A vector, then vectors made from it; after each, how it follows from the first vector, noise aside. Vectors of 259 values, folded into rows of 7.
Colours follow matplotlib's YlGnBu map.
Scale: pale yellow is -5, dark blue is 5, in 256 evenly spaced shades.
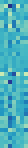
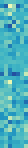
sign-scrambled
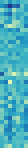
sign-scrambled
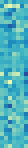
sign-scrambled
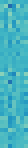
shrunk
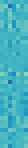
shrunk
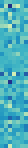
sign-scrambled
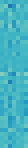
shrunk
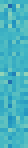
shrunk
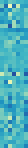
sign-scrambled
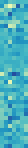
sign-scrambled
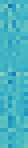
shrunk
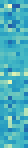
sign-scrambled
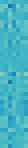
shrunk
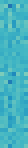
shrunk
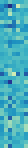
sign-scrambled
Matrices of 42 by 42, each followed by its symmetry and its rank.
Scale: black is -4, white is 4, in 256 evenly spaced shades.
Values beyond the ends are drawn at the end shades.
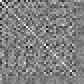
symmetric, rank five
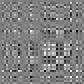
symmetric, rank two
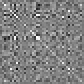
symmetric, rank five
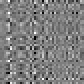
neither, rank three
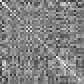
symmetric, rank five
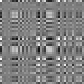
symmetric, rank two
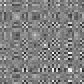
symmetric, rank three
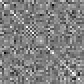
symmetric, rank five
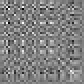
symmetric, rank three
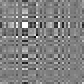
symmetric, rank two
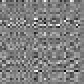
neither, rank three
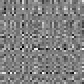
neither, rank three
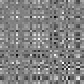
symmetric, rank three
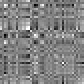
symmetric, rank three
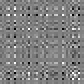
symmetric, rank two
